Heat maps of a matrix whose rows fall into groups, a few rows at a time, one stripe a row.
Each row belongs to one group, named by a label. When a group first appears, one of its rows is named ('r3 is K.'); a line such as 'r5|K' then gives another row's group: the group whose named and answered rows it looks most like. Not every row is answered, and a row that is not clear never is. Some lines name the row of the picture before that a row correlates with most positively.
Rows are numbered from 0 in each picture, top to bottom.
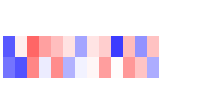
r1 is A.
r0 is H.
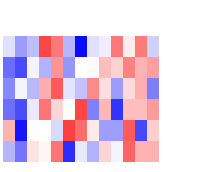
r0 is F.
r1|A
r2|F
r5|A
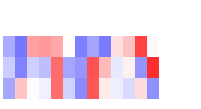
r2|F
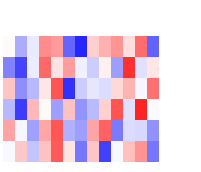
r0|F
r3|A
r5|F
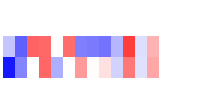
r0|H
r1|H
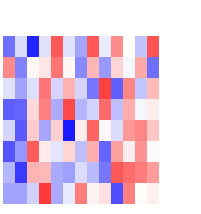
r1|F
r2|H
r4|A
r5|A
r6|A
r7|H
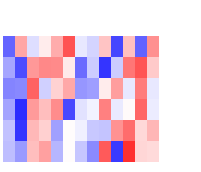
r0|H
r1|A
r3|A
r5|H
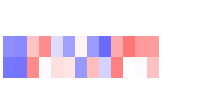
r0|A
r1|A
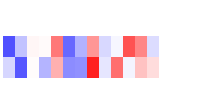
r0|A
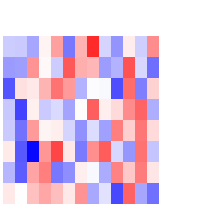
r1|H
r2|H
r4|A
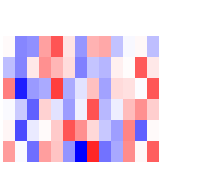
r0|F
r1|A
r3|F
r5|F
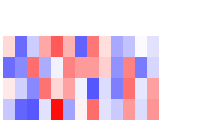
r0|F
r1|H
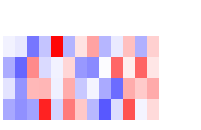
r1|A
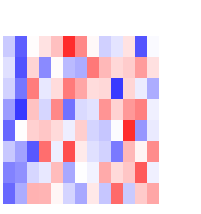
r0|H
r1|A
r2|H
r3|A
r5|H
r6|A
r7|A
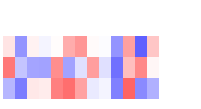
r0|H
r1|F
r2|H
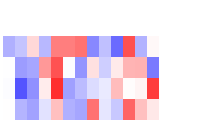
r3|F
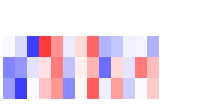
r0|F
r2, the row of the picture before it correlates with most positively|2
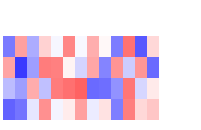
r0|H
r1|F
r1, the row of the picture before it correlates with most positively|0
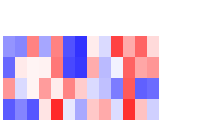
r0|A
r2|H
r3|F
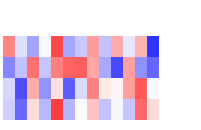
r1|H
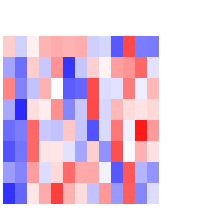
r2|F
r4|A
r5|A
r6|H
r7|H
